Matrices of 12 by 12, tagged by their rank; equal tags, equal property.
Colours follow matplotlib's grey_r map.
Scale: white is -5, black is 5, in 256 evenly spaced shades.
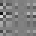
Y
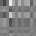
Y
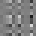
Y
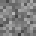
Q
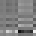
Y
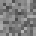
Q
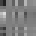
Y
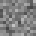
Q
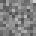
Q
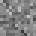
Q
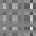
Y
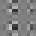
Y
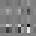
Y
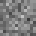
Q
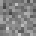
Q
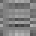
Y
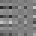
Y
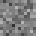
Q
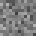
Q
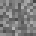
Q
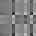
Y
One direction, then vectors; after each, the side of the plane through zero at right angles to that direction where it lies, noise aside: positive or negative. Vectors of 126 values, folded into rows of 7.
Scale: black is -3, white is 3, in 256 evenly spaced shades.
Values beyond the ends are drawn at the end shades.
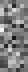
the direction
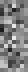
negative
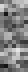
positive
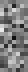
positive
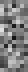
positive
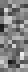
negative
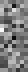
positive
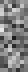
positive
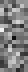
positive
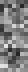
negative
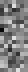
negative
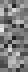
positive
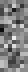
negative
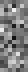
positive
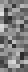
positive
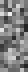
positive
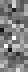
negative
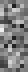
positive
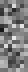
negative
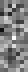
negative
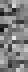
negative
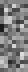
negative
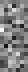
positive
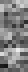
positive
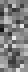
negative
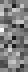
positive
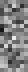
negative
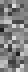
negative
